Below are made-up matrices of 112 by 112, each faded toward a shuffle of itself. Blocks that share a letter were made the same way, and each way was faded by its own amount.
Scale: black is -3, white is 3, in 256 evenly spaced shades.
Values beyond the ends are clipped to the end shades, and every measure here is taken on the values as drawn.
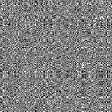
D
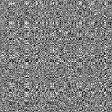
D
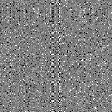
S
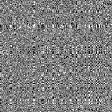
D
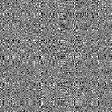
D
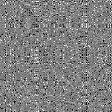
S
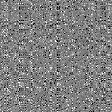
S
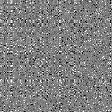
S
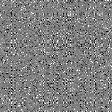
S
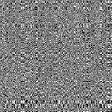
D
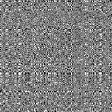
D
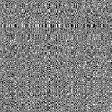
D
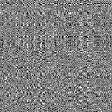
D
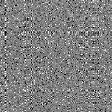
S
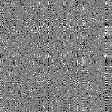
S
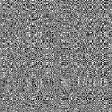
D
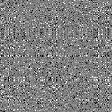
S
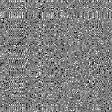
S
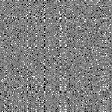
S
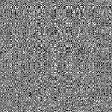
D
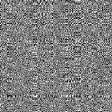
D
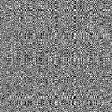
D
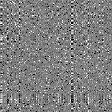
S
